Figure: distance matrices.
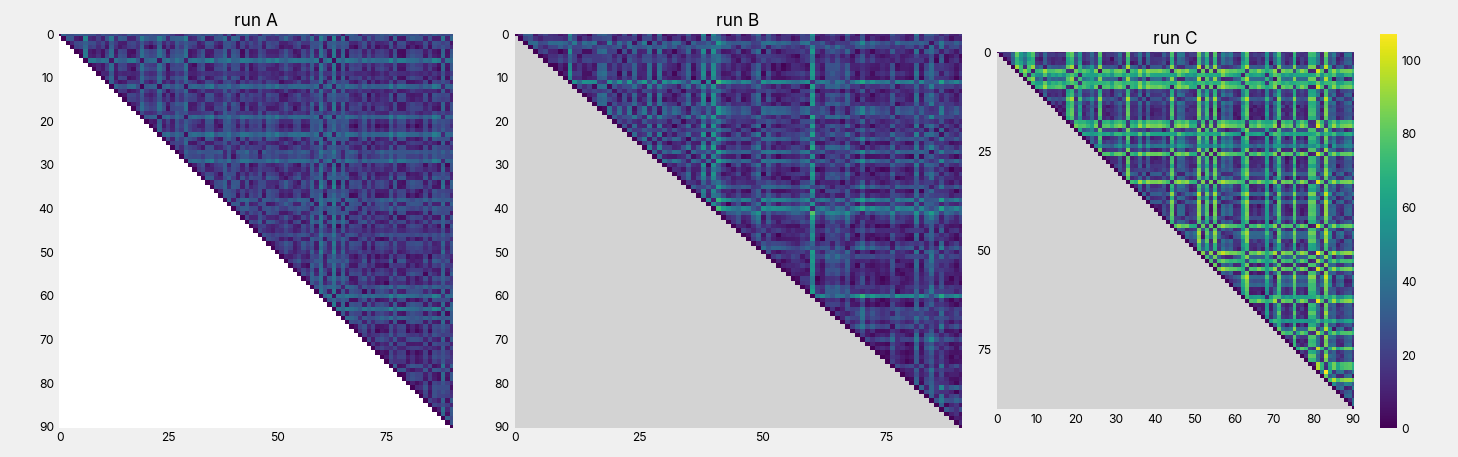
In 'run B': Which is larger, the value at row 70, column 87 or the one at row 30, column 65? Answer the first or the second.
the first
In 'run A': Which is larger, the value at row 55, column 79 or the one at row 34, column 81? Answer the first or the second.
the second
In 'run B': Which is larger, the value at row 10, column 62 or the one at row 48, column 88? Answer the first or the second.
the second
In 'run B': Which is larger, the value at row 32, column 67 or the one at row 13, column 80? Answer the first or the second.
the first
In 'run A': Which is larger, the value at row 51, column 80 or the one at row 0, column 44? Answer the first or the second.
the second
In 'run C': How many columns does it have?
91
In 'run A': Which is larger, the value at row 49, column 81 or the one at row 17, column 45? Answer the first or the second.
the first
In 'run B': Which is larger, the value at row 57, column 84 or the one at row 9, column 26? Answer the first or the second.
the first
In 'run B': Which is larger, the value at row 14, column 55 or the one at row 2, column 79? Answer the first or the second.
the second
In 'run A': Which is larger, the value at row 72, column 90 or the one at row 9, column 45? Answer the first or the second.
the first
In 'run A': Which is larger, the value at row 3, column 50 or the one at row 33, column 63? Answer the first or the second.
the second
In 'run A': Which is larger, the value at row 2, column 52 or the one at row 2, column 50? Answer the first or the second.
the second
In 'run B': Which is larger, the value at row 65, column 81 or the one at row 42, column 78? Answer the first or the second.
the first
